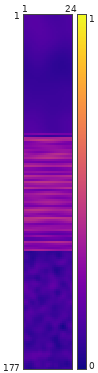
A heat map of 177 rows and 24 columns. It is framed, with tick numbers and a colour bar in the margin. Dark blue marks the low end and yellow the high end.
The table splits into 3 rows of 1 panel. Panel 1,1: very low, smooth, faint in contrast. Panel 2,1: low, streaked across. Panel 3,1: very low, blotchy, faint in contrast.
